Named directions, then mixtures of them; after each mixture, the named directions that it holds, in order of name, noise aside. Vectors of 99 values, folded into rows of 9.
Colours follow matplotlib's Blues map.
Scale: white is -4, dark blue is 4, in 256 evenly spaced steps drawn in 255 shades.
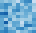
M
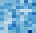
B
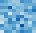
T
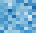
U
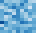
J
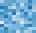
J, M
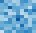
J, T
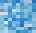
M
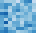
M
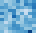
B, U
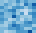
B, U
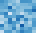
T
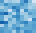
J, M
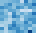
B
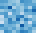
T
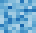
B, T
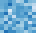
M, U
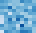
T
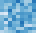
M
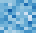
U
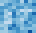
B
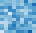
B, T
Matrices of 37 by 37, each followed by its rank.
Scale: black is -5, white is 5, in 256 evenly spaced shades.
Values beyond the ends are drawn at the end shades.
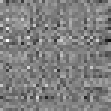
five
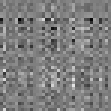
three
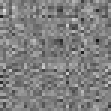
five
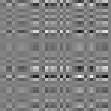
one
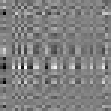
two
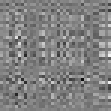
three
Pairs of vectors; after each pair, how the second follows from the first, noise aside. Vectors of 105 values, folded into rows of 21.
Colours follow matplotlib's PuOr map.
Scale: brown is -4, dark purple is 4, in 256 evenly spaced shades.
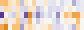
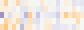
shrunk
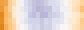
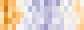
wrapped around
